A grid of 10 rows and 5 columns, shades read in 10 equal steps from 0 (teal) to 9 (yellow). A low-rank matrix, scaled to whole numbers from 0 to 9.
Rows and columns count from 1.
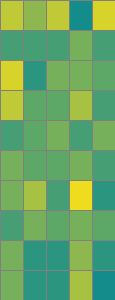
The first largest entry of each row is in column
5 4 1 1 3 1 4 2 4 4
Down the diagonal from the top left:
7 2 4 6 4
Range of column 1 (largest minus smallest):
6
